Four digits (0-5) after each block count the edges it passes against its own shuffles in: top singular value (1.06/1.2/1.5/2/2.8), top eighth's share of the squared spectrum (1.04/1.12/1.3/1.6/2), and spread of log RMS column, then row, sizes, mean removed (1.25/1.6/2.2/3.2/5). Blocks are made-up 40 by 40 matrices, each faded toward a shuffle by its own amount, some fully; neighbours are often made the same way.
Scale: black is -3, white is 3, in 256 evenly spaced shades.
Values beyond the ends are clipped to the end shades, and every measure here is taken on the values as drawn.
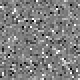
0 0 0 0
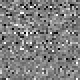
3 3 0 2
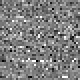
2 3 0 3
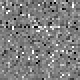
2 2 0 1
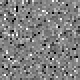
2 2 0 0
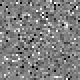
0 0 0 0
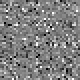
3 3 1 1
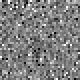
3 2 0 0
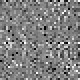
4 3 2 2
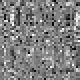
4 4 2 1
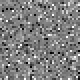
1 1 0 0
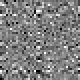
4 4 2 2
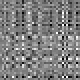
5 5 3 3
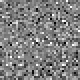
3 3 1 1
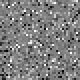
0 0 0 0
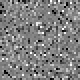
1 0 0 1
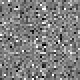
3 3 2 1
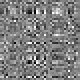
4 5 3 3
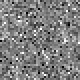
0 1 0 0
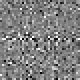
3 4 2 2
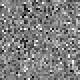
3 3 1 1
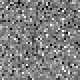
1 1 0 0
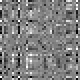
4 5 3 3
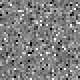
0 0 0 0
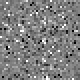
2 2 0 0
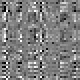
4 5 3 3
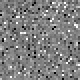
0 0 0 0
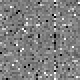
3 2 1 0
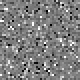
0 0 0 0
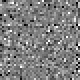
3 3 1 1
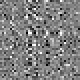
4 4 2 2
